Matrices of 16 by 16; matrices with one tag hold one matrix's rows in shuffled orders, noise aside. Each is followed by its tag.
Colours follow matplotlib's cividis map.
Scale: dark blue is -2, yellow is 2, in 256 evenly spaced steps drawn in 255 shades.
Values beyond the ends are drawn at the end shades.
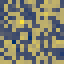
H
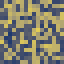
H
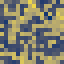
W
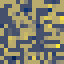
W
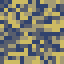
W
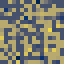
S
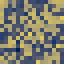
S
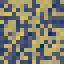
H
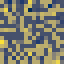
S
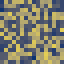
H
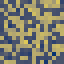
H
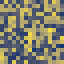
S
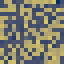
S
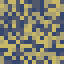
S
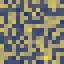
S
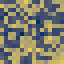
W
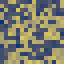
W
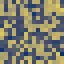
S
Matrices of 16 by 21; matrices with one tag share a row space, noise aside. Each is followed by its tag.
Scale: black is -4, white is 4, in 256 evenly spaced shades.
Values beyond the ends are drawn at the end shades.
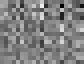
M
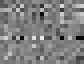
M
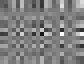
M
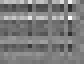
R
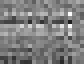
R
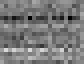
R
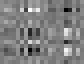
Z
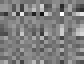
M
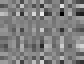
M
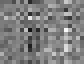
Z
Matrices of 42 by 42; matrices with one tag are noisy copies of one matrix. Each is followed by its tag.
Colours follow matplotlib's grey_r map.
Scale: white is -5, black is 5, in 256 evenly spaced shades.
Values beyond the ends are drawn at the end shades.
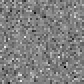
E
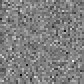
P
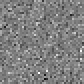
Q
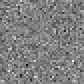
P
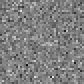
P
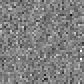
Q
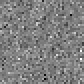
Q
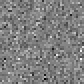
Q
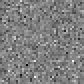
P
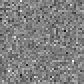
P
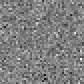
Q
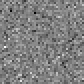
E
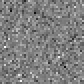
E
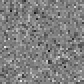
E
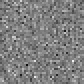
P
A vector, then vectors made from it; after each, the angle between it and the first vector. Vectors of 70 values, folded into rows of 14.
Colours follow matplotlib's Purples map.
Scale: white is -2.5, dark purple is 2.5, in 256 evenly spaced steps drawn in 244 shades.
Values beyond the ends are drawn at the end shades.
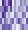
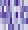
orthogonal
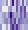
partly opposed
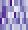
partly aligned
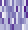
partly opposed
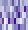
partly opposed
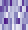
partly aligned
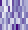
nearly opposite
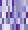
nearly opposite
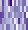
partly aligned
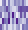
orthogonal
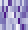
partly aligned
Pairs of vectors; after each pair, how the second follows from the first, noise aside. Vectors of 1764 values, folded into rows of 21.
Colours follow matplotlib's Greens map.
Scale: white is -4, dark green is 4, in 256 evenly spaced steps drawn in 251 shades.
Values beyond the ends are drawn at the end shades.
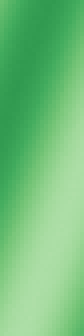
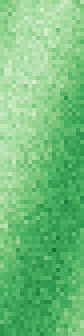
negated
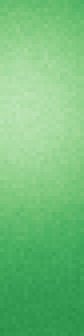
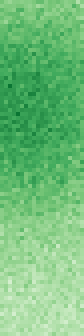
negated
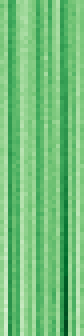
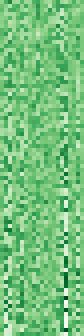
sign-scrambled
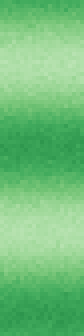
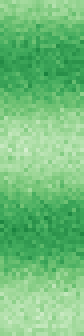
negated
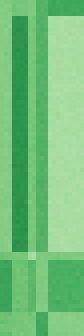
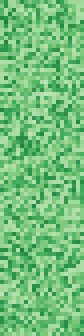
shuffled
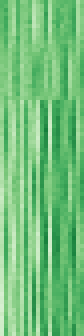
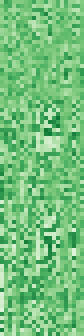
sign-scrambled
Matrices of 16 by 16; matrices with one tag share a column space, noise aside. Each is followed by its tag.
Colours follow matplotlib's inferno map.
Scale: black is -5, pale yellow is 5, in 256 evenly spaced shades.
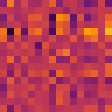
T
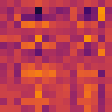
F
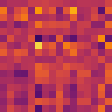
F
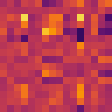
T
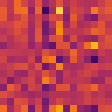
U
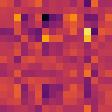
T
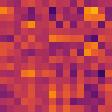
F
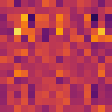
T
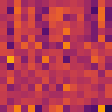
U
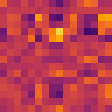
T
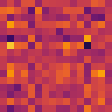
F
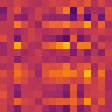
F
